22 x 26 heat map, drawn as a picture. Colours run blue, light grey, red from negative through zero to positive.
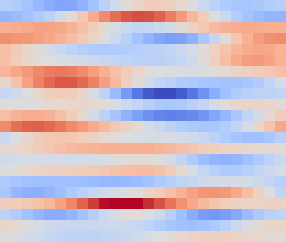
On average the colour sits 50% of the way up the scale. The middle left is the ninth with the highest average. The grain runs across in streaks.
